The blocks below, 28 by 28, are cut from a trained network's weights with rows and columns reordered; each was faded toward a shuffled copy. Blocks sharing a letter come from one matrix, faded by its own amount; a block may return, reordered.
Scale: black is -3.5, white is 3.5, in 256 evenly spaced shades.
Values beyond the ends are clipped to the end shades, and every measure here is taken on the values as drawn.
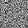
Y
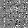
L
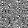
L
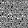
L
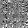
L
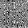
L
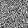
Y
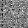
L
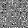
L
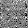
L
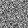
Y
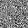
Y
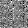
L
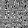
L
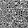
L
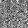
Y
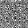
L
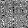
L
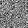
Y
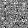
L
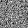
Y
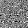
Y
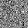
Y
